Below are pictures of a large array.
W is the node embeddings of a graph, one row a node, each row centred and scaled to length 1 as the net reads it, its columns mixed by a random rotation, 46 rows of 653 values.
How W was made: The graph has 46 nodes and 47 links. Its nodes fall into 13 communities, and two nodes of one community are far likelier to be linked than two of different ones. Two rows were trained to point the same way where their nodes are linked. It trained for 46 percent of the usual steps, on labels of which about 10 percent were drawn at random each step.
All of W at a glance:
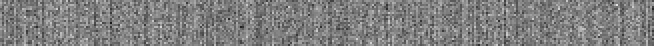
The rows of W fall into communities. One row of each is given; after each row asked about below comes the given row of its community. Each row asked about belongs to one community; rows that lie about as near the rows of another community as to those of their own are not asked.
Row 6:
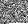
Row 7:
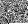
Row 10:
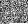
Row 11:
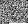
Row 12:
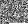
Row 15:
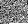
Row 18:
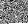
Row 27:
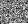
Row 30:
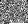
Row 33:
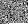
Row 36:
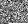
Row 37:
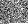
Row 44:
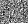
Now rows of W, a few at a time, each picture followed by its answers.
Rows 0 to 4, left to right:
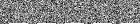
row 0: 33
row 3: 36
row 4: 37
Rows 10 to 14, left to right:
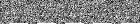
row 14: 10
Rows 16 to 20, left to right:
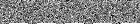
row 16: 44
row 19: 7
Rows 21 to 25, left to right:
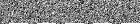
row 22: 12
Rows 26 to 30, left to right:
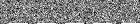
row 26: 27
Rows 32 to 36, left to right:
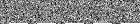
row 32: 37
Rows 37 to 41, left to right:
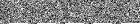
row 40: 11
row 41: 6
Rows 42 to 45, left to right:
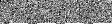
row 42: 11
